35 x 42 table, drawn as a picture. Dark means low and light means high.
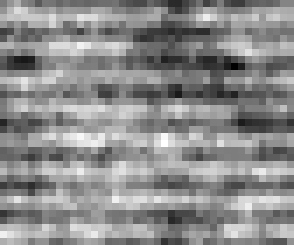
Histogram: bell-shaped. Stripes: horizontal, repeating 8 times. Grain: streaks across.
